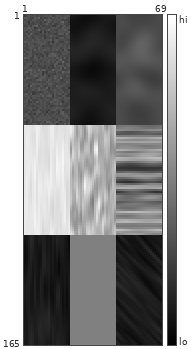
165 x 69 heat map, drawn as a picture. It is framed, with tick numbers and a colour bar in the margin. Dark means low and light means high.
It is made of 3 by 3 panels. Panel 1,1: low, fine-grained, faint in contrast. Panel 1,2: very low, smooth, faint in contrast. Panel 1,3: low, smooth, faint in contrast. Panel 2,1: very high, streaked downward, faint in contrast. Panel 2,2: high, streaked downward. Panel 2,3: middling, streaked across, strong in contrast. Panel 3,1: very low, streaked downward, faint in contrast. Panel 3,2: middling, flat. Panel 3,3: very low, slanting down to the right, faint in contrast.
